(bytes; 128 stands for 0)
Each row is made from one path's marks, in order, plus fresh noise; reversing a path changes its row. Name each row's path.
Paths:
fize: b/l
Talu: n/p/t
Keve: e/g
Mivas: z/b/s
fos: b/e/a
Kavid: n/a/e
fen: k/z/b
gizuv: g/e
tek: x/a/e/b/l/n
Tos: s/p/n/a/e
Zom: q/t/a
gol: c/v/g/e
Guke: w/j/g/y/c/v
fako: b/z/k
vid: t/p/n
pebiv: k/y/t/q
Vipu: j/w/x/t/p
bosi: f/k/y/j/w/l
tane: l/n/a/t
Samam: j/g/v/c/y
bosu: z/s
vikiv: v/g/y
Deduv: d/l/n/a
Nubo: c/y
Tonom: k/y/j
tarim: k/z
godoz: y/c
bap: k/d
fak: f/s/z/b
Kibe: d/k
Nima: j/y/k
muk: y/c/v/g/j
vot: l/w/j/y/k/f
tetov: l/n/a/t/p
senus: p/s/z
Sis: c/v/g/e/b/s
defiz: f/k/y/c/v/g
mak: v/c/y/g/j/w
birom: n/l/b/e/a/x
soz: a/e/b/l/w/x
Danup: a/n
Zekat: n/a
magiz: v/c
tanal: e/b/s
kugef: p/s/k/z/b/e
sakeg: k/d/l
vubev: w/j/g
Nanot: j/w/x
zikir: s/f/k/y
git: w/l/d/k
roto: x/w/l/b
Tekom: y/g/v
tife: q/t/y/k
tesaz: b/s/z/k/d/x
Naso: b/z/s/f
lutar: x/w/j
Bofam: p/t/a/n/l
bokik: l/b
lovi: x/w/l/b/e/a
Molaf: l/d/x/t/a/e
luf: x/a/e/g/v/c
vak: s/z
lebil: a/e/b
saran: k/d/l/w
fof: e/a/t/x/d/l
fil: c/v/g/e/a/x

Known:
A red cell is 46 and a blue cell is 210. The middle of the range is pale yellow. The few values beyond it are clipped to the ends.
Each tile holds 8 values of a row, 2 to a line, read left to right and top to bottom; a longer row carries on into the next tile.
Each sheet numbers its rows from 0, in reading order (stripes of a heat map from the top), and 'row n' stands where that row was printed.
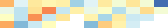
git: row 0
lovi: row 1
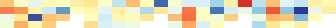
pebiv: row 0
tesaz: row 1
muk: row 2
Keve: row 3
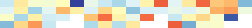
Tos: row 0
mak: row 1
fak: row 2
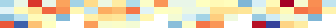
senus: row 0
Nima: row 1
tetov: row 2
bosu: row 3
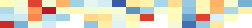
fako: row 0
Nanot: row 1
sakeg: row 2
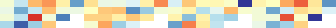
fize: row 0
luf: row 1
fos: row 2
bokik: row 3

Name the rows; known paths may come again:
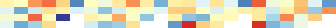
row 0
bokik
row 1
roto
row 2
Zom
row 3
bap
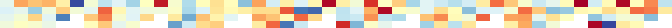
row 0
lebil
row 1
Tonom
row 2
Bofam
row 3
magiz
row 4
fako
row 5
mak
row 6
Samam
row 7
bosu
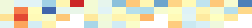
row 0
muk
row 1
soz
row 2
tesaz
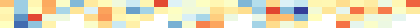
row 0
sakeg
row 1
defiz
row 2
tetov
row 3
Keve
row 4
zikir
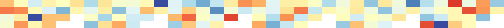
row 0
pebiv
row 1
Tos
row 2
lutar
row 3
git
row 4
fil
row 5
senus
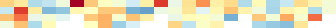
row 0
vikiv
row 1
Guke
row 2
Sis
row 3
saran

